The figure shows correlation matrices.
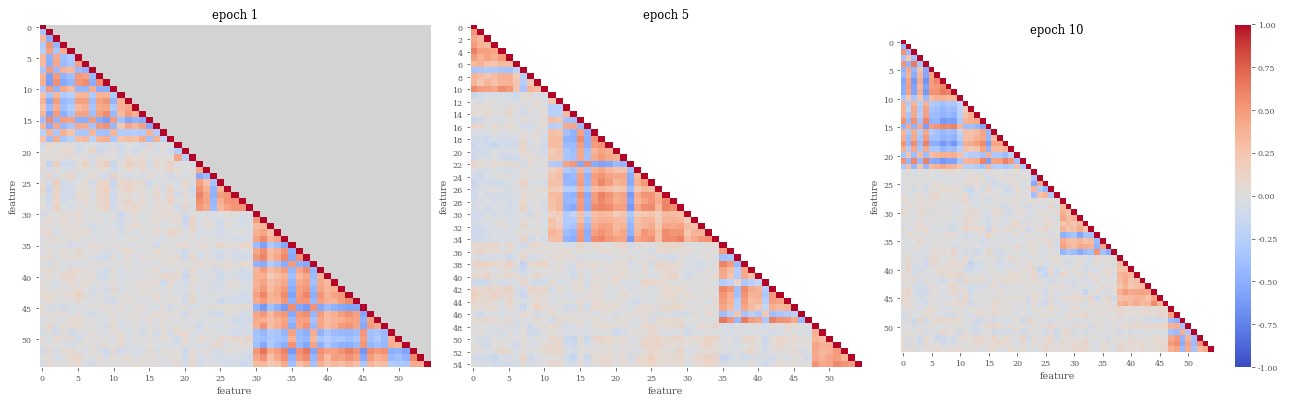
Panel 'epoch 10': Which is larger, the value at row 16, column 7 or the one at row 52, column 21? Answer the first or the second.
the second
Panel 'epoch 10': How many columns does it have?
55
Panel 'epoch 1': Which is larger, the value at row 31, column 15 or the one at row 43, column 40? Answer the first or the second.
the second
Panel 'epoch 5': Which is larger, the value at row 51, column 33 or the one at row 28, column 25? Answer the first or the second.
the second
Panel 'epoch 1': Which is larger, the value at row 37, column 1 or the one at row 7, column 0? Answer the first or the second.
the first
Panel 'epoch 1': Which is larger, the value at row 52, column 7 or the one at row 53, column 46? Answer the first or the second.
the second
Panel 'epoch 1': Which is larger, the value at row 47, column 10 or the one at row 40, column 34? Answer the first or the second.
the second
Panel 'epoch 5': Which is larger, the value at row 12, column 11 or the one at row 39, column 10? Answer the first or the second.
the first
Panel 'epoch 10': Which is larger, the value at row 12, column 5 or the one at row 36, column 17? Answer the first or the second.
the second
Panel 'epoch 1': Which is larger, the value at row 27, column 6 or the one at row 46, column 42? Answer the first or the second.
the second
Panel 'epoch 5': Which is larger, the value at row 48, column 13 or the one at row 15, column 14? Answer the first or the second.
the first
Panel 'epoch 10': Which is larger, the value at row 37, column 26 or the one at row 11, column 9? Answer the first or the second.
the first
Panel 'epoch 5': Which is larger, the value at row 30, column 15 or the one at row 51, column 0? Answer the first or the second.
the first
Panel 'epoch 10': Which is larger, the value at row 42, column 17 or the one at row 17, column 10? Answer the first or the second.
the first
